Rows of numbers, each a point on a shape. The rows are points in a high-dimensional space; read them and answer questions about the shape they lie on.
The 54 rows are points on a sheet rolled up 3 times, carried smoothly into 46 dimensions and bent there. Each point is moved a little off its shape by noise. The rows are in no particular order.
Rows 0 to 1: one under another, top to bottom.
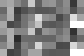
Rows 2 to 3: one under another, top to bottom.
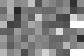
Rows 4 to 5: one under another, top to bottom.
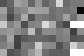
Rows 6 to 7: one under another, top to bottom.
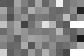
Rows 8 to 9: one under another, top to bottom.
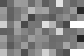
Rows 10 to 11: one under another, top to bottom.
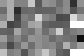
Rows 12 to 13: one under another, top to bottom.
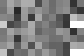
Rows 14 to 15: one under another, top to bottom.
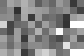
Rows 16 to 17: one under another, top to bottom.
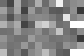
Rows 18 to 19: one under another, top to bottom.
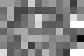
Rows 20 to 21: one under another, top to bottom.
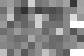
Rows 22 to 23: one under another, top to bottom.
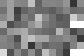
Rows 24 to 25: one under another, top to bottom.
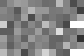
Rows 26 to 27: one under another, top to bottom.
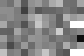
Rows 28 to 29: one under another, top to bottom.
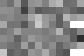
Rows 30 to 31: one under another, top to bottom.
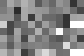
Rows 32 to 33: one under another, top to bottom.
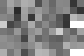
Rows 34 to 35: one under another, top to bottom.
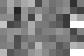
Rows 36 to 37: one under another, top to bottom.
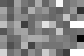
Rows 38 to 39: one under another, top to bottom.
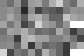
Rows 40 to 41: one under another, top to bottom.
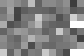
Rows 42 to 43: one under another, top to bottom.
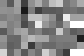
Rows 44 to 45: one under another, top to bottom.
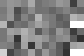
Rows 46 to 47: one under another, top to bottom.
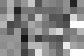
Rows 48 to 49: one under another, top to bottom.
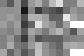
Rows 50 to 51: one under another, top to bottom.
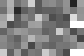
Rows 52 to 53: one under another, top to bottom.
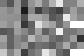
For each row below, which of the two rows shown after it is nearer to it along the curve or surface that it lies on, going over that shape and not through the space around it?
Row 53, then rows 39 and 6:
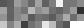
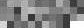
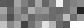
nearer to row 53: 6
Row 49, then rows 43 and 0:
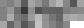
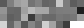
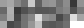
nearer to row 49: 0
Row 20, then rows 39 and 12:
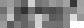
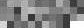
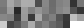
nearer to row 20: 12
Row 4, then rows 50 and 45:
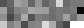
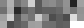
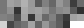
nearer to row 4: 45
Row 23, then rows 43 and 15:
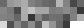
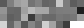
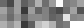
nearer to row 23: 43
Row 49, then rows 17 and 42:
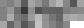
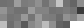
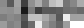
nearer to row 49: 17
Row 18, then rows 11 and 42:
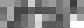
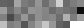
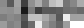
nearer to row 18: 11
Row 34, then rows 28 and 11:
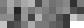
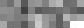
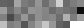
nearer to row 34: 11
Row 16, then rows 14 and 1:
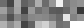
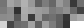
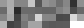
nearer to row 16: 14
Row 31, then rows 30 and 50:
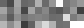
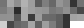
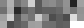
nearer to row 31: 30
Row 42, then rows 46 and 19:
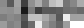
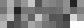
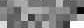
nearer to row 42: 19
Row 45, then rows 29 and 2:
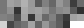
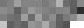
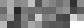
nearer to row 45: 2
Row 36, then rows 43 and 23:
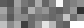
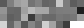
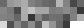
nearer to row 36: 43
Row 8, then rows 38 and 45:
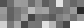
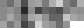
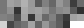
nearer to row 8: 45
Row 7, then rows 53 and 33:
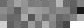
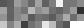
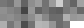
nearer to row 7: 33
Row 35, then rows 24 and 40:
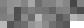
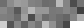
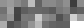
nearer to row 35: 40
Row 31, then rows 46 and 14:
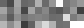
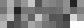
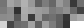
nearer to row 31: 14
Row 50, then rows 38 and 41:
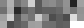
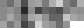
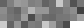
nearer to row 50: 38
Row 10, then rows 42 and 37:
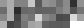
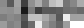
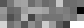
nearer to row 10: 37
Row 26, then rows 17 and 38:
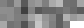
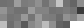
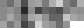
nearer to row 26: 17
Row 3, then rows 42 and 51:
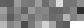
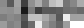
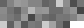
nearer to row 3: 51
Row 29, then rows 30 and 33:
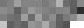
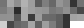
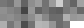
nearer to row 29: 33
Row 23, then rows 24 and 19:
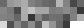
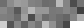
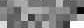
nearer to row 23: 19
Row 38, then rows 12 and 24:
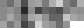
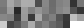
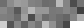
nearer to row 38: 24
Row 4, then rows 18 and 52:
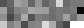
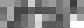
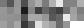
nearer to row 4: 52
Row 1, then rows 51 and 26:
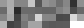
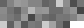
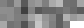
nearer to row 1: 51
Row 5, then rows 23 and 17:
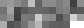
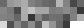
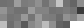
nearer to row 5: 17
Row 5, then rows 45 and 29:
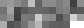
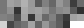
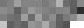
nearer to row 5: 29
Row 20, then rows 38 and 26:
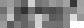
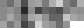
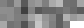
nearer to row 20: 38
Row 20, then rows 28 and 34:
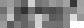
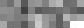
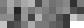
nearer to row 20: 34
